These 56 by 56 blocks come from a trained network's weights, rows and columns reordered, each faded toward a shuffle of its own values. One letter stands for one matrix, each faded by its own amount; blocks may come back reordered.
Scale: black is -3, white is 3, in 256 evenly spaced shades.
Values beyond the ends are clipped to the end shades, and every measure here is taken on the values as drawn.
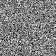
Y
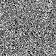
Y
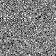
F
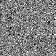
F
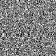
F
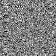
F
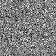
Y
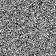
Y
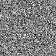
F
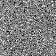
Y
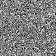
Y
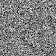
F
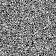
Y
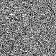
F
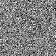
F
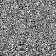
F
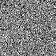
Y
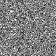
F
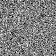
Y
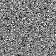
Y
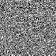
F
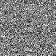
F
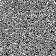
Y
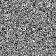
F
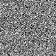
F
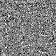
Y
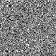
F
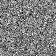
Y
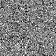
F
